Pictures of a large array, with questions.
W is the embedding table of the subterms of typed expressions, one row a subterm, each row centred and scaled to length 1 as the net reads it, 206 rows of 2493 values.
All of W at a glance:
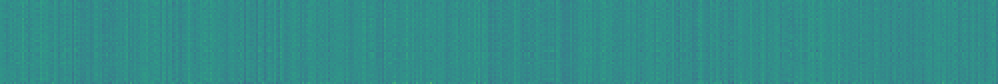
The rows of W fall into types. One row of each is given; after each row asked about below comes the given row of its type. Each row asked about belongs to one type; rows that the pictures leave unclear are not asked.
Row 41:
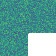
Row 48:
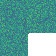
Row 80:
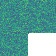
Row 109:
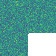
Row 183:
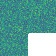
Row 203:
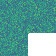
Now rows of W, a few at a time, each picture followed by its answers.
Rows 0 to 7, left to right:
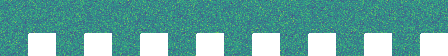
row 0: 203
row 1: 41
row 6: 183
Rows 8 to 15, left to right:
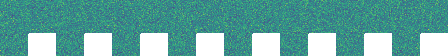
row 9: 41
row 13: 80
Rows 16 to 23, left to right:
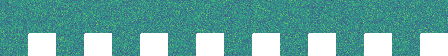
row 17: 48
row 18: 203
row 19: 183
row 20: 203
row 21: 109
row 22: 109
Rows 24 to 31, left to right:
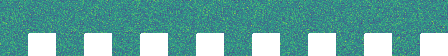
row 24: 41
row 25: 183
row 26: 80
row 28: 183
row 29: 41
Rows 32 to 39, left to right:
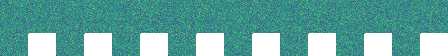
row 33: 109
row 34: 80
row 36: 203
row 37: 80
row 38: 41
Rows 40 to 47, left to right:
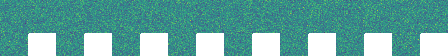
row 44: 80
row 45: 183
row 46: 48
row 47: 203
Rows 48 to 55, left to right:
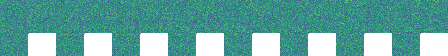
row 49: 183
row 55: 80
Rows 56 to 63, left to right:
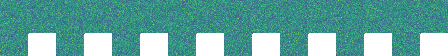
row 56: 48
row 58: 183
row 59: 41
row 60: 48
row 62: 203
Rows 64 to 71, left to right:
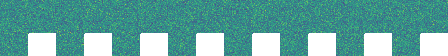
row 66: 48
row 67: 203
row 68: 48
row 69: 41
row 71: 183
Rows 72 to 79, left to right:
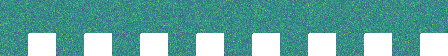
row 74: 41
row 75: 48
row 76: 203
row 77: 48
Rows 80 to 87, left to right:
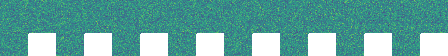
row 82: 48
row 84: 203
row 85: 183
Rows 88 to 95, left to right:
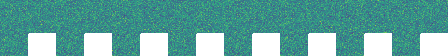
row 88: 183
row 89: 203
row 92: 203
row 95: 183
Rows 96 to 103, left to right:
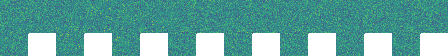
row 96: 203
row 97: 183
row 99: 80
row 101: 183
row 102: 48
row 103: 80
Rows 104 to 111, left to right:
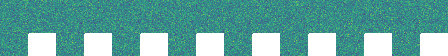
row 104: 80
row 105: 109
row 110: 203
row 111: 109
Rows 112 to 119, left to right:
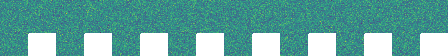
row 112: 183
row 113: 183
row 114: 41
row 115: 80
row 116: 48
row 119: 203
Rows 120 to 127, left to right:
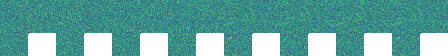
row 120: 48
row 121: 41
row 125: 41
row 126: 41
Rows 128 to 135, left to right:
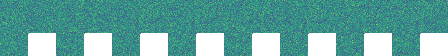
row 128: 41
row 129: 80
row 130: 48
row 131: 48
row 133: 109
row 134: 109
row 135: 183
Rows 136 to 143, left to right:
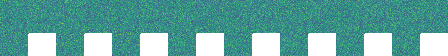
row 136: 109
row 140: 48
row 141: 183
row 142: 48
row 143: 203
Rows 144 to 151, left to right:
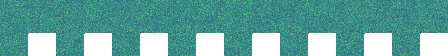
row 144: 109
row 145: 203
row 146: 183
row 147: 183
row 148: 80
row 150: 203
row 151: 48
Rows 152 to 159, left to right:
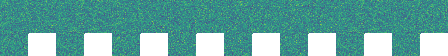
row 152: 41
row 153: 80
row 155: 109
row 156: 109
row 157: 109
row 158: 80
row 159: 48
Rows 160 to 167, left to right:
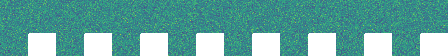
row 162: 41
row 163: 80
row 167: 41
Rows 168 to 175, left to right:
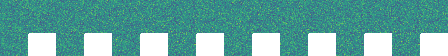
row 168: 80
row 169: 183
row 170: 41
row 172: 203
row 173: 41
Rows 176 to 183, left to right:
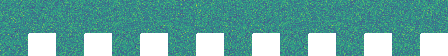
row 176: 41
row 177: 80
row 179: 48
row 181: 41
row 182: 41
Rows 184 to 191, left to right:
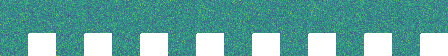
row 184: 80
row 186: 41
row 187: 203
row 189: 183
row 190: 41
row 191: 109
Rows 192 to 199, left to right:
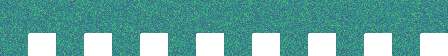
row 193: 41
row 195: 183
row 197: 41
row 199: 80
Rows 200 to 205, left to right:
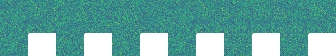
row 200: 203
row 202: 41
